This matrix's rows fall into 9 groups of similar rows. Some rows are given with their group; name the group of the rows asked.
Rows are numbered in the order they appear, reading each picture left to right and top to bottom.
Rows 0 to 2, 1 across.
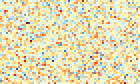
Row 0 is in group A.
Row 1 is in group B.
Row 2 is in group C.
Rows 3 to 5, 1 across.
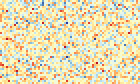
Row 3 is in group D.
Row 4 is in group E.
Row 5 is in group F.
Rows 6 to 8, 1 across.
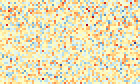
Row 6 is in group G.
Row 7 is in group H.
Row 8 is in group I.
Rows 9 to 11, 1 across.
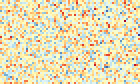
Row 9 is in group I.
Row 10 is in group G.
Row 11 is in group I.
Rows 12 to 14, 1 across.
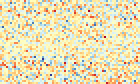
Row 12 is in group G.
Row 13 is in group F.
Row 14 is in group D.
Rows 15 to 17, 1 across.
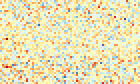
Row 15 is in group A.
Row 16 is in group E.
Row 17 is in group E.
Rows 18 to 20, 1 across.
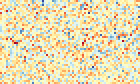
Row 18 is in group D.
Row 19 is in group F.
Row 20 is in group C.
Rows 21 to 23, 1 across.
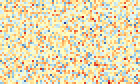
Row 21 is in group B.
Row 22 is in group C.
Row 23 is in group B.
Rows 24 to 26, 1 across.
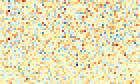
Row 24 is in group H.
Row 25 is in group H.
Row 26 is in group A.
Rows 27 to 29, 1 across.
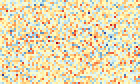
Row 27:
D
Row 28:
B
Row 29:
F
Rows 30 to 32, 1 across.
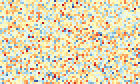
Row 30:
I
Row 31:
F
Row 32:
I
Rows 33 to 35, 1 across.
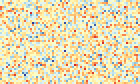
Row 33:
G
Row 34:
B
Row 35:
C
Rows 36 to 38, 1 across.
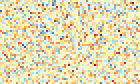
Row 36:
I
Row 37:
C
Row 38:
B
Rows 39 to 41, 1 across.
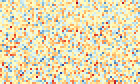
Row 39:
I
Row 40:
C
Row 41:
D
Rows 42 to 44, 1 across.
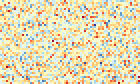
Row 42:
G
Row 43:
B
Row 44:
F
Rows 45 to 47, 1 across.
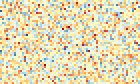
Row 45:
I
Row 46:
E
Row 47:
C
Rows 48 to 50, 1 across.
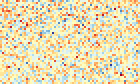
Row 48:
E
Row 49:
C
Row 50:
H
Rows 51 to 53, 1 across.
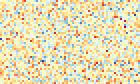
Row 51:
H
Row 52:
I
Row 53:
D
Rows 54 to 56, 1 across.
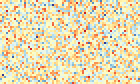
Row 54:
C
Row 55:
B
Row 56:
F
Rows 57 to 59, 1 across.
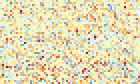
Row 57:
B
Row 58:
I
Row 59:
F
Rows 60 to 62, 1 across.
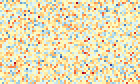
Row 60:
I
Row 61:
A
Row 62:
G
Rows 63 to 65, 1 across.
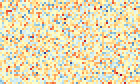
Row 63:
I
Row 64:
F
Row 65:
H
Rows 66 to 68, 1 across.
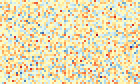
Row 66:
A
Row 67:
D
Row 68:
B
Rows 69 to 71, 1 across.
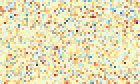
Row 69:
G
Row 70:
I
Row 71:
B
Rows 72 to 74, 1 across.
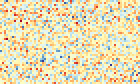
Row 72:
E
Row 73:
E
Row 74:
D
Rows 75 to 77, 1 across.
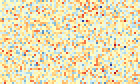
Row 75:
F
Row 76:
A
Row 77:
B
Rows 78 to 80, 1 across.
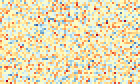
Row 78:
I
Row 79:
D
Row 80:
A
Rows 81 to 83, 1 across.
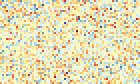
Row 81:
B
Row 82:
I
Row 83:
I
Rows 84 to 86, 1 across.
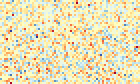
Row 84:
I
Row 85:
B
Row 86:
A
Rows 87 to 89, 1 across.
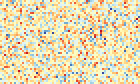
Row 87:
B
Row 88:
C
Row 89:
E
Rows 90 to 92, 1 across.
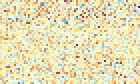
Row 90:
A
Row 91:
E
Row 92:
H
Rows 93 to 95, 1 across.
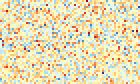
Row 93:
F
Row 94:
I
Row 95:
E
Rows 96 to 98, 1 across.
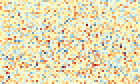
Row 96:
G
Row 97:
H
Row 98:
B
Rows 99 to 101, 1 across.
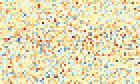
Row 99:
I
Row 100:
H
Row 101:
I
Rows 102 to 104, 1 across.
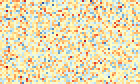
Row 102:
C
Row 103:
C
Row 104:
E
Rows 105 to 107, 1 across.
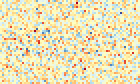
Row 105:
I
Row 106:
A
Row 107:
F
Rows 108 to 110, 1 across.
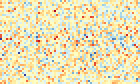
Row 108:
G
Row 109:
G
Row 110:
C
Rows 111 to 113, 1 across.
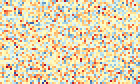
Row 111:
A
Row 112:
F
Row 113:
F
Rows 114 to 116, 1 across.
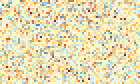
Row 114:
A
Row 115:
H
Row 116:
E
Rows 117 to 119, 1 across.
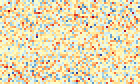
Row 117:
G
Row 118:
B
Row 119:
E
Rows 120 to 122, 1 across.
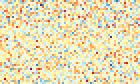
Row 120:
B
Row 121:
D
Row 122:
G
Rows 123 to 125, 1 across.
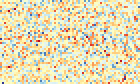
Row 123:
G
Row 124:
G
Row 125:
G
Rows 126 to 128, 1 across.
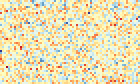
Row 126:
D
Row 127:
E
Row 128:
D
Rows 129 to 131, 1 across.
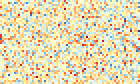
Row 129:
G
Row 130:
G
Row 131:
F
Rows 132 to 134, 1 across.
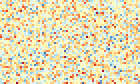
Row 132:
B
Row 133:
G
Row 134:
B
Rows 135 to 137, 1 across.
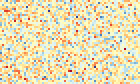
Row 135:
E
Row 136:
I
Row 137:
E
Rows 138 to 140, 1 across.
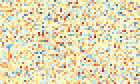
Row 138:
I
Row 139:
I
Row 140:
B
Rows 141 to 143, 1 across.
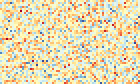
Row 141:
B
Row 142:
E
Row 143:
B
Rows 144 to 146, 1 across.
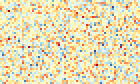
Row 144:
G
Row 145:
H
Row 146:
B
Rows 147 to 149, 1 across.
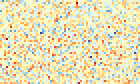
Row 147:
I
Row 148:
D
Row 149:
C
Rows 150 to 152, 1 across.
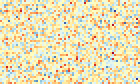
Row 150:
B
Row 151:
B
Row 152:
I
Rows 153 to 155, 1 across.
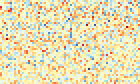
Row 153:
G
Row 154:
E
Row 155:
D
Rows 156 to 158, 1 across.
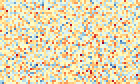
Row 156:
D
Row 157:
B
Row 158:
B
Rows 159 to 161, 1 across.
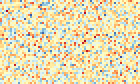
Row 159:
C
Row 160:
D
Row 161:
H
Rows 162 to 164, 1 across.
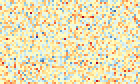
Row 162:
G
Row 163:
B
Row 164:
D
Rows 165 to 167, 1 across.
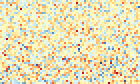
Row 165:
I
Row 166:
C
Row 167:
H
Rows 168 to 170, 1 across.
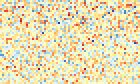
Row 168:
E
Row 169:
H
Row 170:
F
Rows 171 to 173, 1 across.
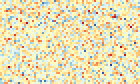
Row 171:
A
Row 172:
H
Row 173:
H
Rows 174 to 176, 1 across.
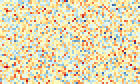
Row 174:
F
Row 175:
H
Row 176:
E
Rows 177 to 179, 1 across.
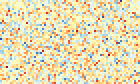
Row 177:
H
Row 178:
I
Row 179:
D
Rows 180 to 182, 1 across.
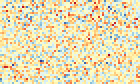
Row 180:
B
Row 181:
H
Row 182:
E
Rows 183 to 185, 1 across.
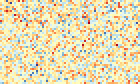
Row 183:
E
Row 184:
H
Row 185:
B
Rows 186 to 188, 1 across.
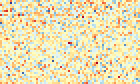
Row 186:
E
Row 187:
E
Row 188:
C
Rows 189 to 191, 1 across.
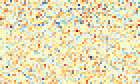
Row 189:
A
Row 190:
I
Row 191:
C
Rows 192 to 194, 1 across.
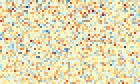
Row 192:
F
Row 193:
A
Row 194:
F
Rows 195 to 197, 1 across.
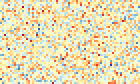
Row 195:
F
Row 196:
B
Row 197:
H
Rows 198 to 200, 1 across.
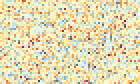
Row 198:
H
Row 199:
H
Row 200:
A
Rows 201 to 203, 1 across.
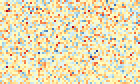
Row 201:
F
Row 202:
A
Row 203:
C
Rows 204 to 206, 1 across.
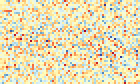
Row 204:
H
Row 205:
B
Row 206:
H
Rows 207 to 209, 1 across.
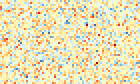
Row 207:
G
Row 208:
A
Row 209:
D
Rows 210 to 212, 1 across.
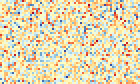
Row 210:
H
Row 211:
G
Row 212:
G
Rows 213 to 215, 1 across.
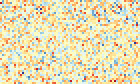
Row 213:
C
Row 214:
H
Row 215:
D
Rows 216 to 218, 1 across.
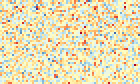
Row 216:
B
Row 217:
F
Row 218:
I
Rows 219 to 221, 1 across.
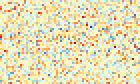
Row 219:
G
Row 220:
G
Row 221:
I
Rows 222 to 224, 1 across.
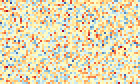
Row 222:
E
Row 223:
H
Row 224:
A
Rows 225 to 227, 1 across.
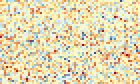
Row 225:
H
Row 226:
G
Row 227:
E
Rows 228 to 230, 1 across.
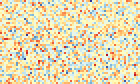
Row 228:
C
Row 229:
E
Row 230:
I
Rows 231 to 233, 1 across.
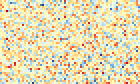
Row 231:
D
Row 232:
B
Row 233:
G
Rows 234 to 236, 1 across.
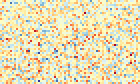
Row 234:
D
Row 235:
A
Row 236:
A
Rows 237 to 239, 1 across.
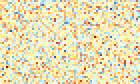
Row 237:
D
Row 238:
B
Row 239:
F
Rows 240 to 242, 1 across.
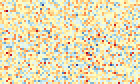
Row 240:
D
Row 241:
A
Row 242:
A
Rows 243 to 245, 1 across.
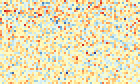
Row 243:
A
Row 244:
G
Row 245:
I
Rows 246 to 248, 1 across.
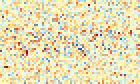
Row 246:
I
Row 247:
E
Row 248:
A
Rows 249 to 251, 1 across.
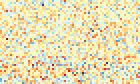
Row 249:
D
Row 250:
C
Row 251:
E
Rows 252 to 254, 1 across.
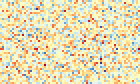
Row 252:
B
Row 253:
F
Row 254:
C
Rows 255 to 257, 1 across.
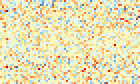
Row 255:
D
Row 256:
A
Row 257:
F
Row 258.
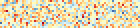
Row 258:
E
